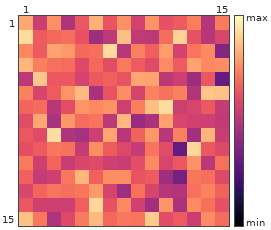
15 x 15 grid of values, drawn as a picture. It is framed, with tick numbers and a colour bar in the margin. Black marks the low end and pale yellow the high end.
Histogram: bell-shaped. Mirror symmetry: none. Odd rows or columns: none. Grain: fine.
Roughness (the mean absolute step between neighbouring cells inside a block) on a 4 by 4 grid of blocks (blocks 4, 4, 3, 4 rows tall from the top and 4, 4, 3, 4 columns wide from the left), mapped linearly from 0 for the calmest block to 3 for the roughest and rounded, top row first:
0 2 0 1 | 1 1 1 1 | 1 0 0 3 | 0 1 1 0
